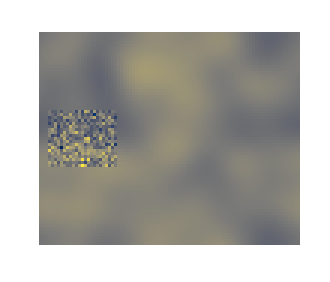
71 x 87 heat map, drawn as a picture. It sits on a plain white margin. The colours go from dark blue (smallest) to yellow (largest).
Odd patch: rougher, in the middle left. Slope: none. Histogram: heavy tails on both sides. Ninth with the highest average: top middle. Mirror symmetry: none. Roughest part: middle left.
